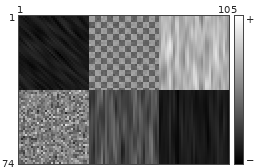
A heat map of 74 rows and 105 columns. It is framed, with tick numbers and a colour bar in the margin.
It is made of 2 by 3 panels. Panel 1,1: very low, slanting down to the right, faint in contrast. Panel 1,2: middling, checkered, strong in contrast. Panel 1,3: high, streaked downward. Panel 2,1: middling, fine-grained, strong in contrast. Panel 2,2: low, streaked downward. Panel 2,3: very low, streaked downward, faint in contrast.
